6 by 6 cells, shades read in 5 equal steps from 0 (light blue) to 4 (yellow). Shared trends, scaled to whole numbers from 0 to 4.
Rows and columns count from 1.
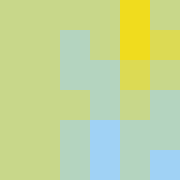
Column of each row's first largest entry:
5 5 5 1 1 1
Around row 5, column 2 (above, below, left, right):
2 2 2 1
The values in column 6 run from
0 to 3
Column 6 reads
2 3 2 1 1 0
